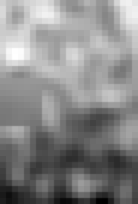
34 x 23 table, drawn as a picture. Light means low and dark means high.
An odd patch, calmer than its surroundings, sits in the middle left. The ninth with the lowest average is the top left. No lone cell stands out from its neighbours. The field climbs toward the bottom.
